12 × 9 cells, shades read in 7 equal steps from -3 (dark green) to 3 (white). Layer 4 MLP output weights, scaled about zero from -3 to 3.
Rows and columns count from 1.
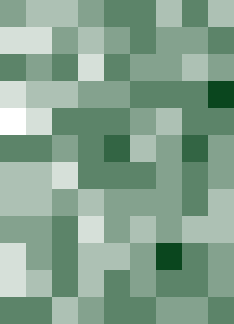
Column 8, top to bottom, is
-1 0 1 -1 -1 -2 -1 -1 1 -1 -1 0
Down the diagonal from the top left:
0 2 -1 0 -1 1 0 -1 1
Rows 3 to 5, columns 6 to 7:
0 0 | -1 -1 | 0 1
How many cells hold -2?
2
